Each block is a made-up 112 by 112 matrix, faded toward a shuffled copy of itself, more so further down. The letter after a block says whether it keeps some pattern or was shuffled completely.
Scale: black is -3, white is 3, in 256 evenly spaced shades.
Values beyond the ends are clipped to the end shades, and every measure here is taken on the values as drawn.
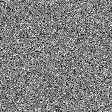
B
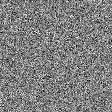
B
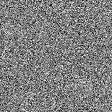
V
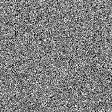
V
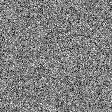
B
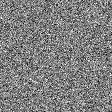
B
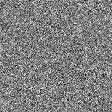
V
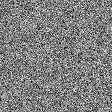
B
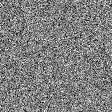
B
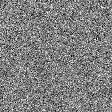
B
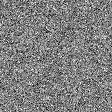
B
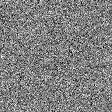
B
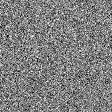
V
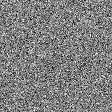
B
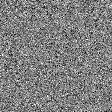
B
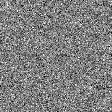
V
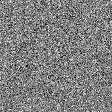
B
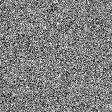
V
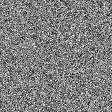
B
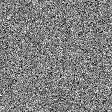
B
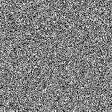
V
